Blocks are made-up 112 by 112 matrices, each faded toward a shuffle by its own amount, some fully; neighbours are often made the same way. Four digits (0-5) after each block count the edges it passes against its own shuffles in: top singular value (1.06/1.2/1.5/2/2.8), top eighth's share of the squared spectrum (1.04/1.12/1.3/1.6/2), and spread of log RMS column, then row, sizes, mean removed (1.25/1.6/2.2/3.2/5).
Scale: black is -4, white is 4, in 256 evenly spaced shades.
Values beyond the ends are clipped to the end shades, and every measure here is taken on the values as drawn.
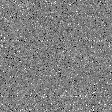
1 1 0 2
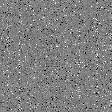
3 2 2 0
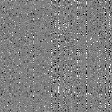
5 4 3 1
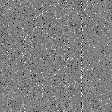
4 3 2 0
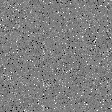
3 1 0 0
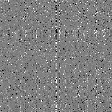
4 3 2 1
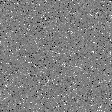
2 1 0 0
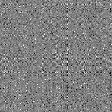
5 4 2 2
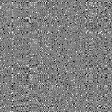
5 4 3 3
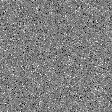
2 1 0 0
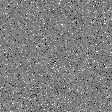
0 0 0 0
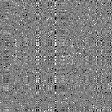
5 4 3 3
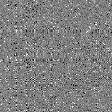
5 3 2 2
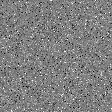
2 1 0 0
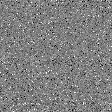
0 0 0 1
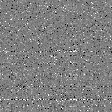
4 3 1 2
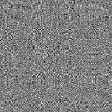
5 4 2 3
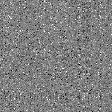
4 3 1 1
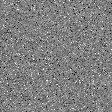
0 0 0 0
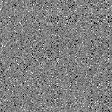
4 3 2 1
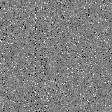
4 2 1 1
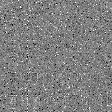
3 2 1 1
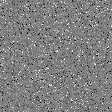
2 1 0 0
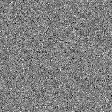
3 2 1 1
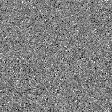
3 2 1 1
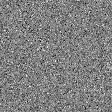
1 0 0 0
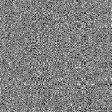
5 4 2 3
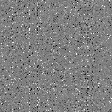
4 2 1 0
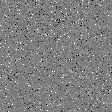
2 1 0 0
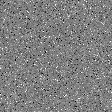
0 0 0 0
